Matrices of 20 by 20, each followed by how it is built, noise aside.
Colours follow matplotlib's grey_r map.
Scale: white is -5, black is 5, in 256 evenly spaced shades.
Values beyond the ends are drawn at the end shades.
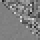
upper triangular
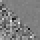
lower triangular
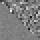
upper triangular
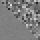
upper triangular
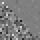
lower triangular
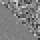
upper triangular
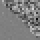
upper triangular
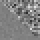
upper triangular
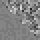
upper triangular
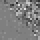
upper triangular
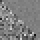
lower triangular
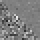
lower triangular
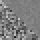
lower triangular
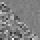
lower triangular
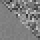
upper triangular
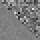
upper triangular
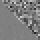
upper triangular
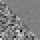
lower triangular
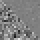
lower triangular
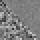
lower triangular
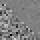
lower triangular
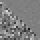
lower triangular
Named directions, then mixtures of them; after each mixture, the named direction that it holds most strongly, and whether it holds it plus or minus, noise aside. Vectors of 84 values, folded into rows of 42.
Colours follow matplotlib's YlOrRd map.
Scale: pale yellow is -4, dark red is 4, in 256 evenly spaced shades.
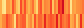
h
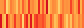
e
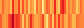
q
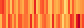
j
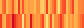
q, plus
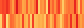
e, minus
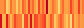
e, plus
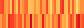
j, plus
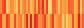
e, plus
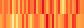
q, minus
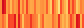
j, plus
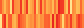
j, plus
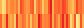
j, minus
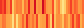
q, minus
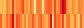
q, plus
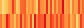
h, plus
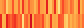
e, plus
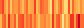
j, plus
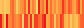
e, plus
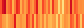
h, minus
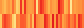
h, plus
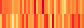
q, minus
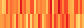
j, minus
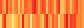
q, minus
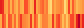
j, plus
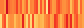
e, minus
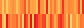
e, plus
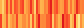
j, minus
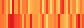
q, plus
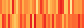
j, plus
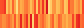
j, plus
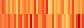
j, plus
